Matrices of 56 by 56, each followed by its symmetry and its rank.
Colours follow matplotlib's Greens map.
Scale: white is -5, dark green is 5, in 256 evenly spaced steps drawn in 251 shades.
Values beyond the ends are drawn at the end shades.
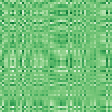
antisymmetric, rank two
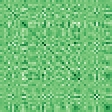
symmetric, rank five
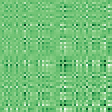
symmetric, rank two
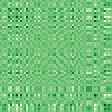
symmetric, rank two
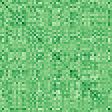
symmetric, rank five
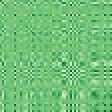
symmetric, rank three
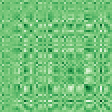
symmetric, rank three
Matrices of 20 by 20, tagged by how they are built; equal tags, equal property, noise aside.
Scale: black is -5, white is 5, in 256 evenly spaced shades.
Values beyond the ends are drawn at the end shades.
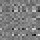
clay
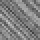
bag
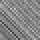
bag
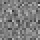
clay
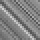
bag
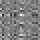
clay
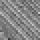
bag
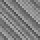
bag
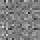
clay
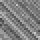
bag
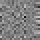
clay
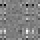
clay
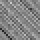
bag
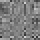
clay
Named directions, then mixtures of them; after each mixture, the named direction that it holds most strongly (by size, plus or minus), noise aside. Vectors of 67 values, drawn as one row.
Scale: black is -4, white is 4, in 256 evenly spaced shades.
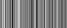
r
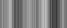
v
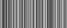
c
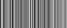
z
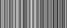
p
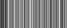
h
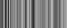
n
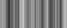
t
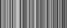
p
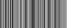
n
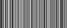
h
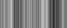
v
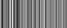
p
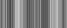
v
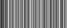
h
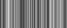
t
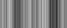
v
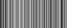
h
